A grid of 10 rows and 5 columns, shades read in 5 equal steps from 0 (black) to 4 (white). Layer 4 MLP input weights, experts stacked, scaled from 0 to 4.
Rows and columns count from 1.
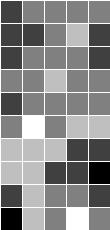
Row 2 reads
1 1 2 3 1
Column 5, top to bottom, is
2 1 1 2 2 3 1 0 1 2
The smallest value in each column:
0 1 1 1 0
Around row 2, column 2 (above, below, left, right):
2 2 1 2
